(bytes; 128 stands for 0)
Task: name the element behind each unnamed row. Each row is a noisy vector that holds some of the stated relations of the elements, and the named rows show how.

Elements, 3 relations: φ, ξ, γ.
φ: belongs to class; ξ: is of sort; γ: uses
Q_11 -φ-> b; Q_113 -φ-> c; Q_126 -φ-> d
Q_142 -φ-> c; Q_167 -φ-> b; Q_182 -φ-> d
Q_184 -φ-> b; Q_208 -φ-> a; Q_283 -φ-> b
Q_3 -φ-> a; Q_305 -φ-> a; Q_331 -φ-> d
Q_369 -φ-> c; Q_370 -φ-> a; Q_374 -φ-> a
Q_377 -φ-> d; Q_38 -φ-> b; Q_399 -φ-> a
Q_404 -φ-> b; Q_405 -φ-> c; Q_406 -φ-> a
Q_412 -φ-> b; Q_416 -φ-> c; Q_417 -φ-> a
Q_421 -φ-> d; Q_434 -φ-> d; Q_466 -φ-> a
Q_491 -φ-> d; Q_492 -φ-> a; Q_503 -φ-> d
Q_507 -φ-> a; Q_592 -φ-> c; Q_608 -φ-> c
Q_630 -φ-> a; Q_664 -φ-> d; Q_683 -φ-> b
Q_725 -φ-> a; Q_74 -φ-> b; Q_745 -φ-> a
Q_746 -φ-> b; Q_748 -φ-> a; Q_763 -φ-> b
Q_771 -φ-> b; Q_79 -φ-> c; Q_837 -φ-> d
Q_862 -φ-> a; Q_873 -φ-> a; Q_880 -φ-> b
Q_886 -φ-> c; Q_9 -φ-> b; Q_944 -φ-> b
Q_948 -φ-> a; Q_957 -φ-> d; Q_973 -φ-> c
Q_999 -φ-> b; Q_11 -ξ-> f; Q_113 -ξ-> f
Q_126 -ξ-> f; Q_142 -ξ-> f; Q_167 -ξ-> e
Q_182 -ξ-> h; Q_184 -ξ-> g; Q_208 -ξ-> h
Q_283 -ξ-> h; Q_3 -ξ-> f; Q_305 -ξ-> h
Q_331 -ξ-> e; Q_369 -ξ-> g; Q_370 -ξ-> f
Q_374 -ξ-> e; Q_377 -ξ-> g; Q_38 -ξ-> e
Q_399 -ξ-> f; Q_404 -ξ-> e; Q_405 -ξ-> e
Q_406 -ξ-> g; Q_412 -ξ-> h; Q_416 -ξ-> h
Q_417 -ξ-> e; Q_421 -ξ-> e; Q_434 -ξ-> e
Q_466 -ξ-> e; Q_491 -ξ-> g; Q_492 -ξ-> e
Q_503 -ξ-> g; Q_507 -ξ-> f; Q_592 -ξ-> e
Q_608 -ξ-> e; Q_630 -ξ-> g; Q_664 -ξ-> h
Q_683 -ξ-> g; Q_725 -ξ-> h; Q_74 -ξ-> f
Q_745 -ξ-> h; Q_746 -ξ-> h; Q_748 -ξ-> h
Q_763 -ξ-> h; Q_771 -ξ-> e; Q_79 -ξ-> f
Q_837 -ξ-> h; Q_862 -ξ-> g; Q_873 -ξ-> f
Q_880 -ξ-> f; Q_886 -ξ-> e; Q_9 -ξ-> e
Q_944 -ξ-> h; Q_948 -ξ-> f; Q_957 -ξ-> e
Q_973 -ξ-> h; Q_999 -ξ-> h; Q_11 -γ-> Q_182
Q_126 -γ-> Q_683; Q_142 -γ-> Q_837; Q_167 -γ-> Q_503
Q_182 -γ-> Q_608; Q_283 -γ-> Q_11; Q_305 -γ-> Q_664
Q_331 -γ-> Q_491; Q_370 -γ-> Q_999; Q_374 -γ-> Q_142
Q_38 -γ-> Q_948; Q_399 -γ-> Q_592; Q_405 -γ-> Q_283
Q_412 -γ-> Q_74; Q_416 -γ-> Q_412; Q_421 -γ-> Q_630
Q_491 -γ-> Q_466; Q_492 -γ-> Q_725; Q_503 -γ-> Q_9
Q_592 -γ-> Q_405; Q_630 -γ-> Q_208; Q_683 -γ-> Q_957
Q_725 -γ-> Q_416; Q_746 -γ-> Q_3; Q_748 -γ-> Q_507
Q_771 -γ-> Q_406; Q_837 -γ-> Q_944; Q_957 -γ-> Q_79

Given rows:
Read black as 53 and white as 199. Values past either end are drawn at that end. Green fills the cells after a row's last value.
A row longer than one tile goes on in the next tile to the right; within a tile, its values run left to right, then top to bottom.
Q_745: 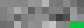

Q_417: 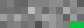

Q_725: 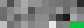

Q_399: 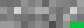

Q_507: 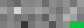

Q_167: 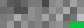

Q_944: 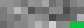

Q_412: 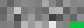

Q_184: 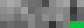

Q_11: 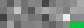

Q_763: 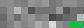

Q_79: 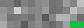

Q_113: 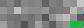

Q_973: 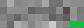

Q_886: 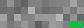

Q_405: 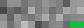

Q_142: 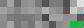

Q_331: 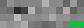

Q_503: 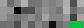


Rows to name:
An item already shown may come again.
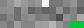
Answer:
Q_664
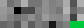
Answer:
Q_503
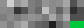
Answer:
Q_491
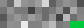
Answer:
Q_182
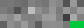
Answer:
Q_374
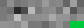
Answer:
Q_331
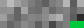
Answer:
Q_369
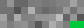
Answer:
Q_886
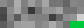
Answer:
Q_283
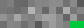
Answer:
Q_417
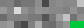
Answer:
Q_880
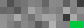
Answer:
Q_492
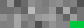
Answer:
Q_466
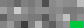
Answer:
Q_880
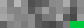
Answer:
Q_683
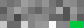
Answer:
Q_416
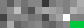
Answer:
Q_11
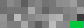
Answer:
Q_608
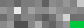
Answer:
Q_74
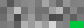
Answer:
Q_412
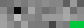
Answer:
Q_421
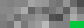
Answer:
Q_208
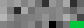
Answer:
Q_630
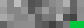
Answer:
Q_683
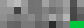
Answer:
Q_377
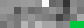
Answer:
Q_837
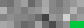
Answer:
Q_126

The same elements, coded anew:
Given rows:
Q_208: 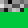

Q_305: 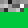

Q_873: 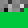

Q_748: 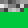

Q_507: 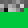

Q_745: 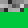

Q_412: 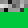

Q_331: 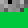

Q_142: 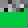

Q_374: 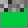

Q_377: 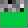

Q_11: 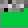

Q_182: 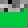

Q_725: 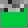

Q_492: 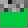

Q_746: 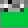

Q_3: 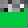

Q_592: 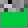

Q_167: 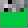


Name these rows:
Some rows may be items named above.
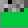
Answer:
Q_421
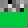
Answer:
Q_369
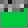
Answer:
Q_126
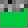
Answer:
Q_126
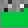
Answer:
Q_399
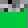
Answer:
Q_182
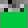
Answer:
Q_837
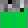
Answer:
Q_491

